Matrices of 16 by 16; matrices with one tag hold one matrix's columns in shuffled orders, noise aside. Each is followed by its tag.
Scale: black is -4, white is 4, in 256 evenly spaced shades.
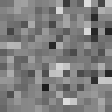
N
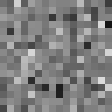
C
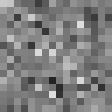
C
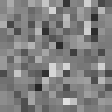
N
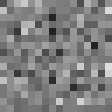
N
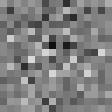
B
